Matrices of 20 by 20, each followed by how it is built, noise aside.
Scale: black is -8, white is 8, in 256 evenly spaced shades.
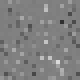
sparse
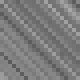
Toeplitz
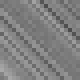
Toeplitz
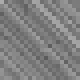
Toeplitz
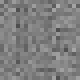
low rank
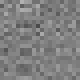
low rank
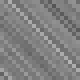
Toeplitz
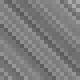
Toeplitz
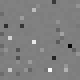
sparse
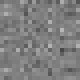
low rank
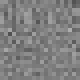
low rank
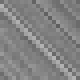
Toeplitz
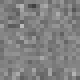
low rank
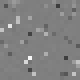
sparse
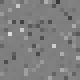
sparse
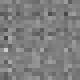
low rank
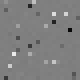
sparse
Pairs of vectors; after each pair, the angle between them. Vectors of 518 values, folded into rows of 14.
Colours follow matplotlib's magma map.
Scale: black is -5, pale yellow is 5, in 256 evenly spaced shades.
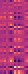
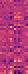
nearly opposite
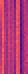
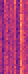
nearly opposite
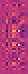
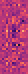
nearly opposite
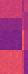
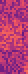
partly opposed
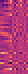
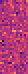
partly aligned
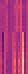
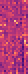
partly opposed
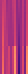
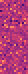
orthogonal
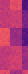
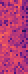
partly aligned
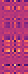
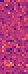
partly opposed
